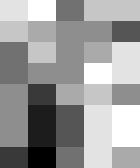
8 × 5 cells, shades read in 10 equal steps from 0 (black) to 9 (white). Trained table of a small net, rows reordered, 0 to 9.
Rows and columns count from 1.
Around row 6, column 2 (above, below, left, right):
2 1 5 3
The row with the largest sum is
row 1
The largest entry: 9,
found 4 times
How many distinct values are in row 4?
4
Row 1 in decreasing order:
9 8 7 7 4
